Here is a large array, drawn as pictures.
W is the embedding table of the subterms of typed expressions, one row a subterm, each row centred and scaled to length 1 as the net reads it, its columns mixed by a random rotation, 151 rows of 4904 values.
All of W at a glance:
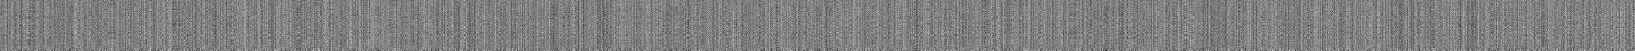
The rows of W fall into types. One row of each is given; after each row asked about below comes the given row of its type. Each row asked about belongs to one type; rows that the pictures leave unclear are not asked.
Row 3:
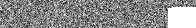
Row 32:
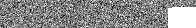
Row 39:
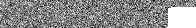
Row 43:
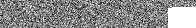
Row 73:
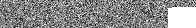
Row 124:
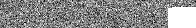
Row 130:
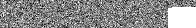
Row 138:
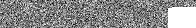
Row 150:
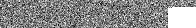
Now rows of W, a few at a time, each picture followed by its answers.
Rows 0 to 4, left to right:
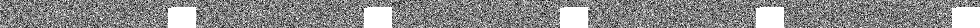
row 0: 3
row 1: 3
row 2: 124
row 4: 150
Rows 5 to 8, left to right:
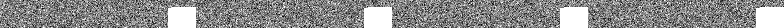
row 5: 39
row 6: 130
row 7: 73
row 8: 73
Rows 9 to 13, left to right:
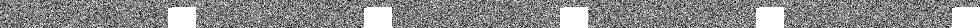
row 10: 39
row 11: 150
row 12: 3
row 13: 39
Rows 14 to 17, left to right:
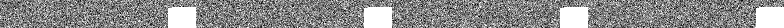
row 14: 32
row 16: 130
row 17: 39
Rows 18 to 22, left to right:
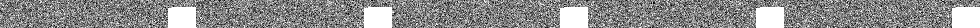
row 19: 150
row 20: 138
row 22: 130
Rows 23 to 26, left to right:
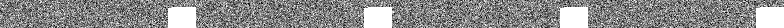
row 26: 130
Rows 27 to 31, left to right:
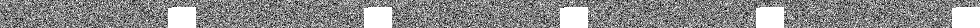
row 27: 73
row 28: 32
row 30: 130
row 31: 43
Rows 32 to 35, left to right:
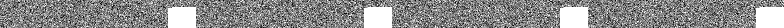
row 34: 130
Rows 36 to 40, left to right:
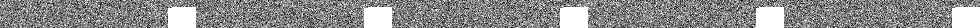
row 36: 43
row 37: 124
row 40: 130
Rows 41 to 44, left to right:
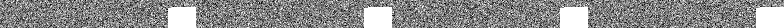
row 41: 138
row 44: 138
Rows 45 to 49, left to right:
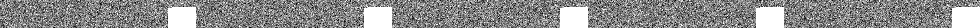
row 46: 43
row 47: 138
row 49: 138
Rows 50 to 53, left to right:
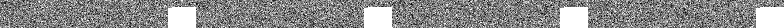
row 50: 150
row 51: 124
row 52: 3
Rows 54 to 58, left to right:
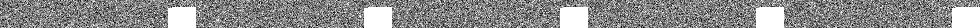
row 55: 130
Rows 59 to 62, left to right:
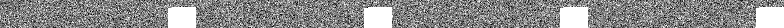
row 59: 124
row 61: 39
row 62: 39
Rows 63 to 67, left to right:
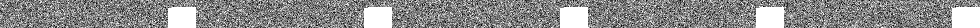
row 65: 73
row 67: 124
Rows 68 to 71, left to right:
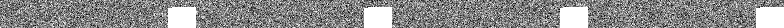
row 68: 150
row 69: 73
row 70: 138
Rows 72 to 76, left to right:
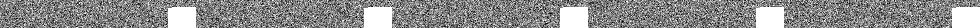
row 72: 73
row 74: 39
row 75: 124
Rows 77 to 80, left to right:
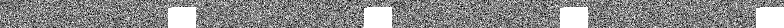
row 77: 124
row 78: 39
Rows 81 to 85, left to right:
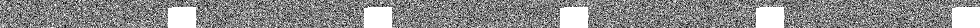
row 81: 3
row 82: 3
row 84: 39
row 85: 124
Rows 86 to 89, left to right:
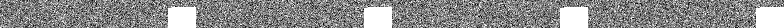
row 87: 138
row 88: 130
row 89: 43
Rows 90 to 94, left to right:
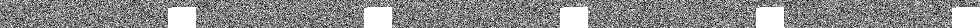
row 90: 73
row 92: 138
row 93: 138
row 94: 150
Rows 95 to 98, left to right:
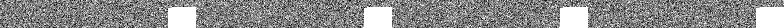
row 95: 138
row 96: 39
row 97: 39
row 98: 32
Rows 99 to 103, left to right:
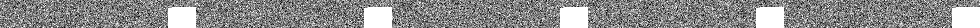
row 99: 32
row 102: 138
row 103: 32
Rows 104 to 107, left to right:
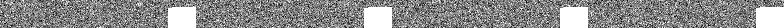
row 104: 138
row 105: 130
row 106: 130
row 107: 130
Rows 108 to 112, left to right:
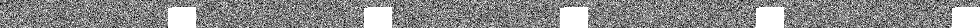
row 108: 124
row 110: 3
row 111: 39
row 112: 39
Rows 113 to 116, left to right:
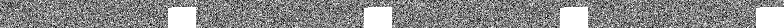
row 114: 3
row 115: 138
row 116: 32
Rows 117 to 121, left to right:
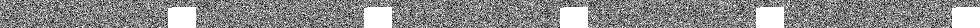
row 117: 73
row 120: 150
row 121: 43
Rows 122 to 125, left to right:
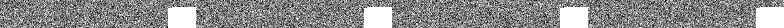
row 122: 32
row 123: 3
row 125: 3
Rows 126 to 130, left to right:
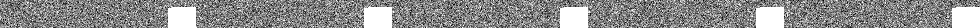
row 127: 150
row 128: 138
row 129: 138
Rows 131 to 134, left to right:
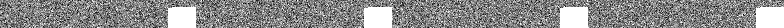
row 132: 43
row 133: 3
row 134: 150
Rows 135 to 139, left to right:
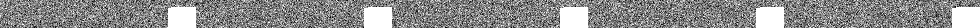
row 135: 39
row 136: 124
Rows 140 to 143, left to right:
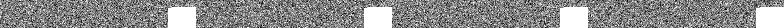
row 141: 130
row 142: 39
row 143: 130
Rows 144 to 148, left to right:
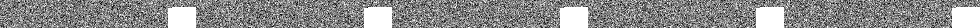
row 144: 32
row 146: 130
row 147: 73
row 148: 43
